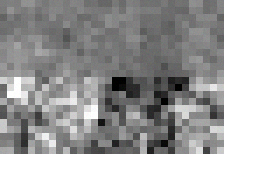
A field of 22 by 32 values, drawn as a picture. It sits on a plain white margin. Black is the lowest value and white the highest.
The halves do not mirror each other. The top part is calmer, up to a seam about 50% of the way down. The ninth with the highest average is the middle left. The field is mottled with small blotches. No regular stripes run through it.
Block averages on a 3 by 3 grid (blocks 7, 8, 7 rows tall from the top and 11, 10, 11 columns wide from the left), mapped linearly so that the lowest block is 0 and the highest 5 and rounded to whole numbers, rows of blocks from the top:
1 1 1
5 0 0
3 2 2
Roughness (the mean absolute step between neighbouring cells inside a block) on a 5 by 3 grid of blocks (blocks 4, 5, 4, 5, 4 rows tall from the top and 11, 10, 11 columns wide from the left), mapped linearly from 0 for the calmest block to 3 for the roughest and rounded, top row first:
000 | 000 | 211 | 333 | 323
